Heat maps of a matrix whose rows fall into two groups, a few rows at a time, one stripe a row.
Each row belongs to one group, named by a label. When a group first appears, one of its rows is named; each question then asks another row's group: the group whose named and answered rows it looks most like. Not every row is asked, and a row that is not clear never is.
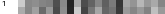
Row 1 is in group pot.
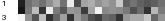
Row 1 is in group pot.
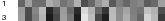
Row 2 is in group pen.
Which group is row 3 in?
pen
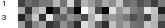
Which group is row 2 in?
pen
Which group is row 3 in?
pot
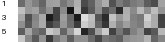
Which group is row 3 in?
pen
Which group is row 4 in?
pen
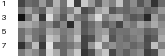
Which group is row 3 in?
pot
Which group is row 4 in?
pot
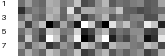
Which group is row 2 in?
pot
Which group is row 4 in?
pen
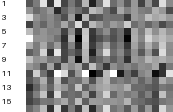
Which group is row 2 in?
pen
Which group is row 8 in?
pot
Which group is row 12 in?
pot
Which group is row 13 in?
pot
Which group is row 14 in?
pot
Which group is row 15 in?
pot
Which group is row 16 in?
pot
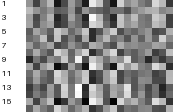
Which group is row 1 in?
pen
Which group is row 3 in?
pen
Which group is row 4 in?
pen
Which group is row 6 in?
pot
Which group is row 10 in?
pen
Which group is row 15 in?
pen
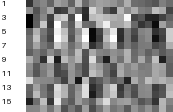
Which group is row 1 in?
pot
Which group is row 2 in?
pen
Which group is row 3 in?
pot
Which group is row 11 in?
pen
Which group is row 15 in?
pot
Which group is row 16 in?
pot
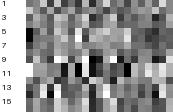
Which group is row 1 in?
pot
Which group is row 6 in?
pot
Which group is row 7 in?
pot
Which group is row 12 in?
pen
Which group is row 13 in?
pot
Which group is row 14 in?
pot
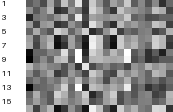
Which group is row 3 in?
pot
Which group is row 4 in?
pen
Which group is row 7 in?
pen
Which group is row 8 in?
pot
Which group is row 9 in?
pot
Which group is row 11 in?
pen
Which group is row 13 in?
pot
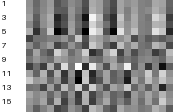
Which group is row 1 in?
pen
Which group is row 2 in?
pen
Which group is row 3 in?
pen
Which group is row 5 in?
pen
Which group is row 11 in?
pot
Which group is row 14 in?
pot
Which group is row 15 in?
pot
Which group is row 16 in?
pen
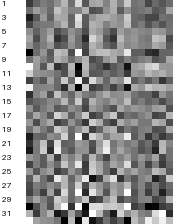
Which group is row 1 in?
pot
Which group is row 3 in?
pot
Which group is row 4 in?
pot
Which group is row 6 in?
pen
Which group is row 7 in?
pen
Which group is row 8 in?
pot
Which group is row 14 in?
pot
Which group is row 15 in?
pot
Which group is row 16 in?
pen
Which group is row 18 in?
pen
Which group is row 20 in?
pot
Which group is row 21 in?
pot
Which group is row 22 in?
pot
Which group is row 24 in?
pot
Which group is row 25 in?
pen
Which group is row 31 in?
pen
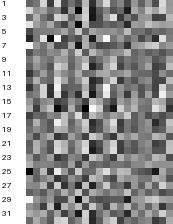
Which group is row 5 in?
pot
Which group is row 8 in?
pot
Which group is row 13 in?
pot
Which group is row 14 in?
pot
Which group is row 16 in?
pen
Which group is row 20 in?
pen
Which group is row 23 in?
pen
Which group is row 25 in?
pot
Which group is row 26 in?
pen
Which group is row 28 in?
pot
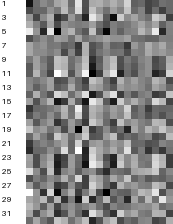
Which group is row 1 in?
pot
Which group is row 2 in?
pot
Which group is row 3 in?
pen
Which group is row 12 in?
pen
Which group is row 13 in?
pen
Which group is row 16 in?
pot
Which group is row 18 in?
pen
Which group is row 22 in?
pot
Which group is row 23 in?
pen
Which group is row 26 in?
pot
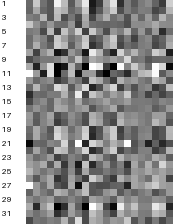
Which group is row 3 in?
pot
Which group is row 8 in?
pen
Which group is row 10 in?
pen
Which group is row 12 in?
pen
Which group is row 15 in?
pot
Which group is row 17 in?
pen
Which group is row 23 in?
pen
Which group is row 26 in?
pen
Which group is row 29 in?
pen
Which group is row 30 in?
pen
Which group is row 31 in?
pen
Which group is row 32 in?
pot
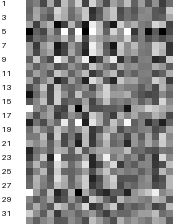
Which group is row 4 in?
pen
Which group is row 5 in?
pot
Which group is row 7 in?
pen
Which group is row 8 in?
pen
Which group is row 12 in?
pen
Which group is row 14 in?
pot
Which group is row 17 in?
pen
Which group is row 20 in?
pot
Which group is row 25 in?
pot
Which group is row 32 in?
pen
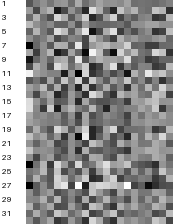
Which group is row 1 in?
pot
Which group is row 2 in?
pen
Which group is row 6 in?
pen
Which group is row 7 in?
pot
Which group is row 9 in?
pot
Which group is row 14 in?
pen
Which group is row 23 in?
pen
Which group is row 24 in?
pot
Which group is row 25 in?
pot
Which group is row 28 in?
pen
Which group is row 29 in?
pot
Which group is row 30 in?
pen
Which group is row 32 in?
pen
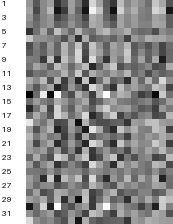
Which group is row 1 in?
pen
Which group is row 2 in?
pen
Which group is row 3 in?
pen
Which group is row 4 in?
pen
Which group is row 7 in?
pot
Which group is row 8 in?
pot
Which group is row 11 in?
pot
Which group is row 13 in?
pen
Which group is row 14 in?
pot
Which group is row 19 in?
pen
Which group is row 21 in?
pen
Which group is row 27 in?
pen
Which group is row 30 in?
pot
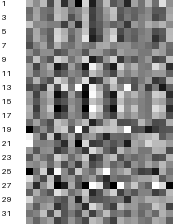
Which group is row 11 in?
pen
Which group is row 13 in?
pot
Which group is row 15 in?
pen
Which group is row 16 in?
pen
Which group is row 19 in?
pot
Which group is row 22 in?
pen
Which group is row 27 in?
pen
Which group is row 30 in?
pen
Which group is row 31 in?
pot
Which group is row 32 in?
pen
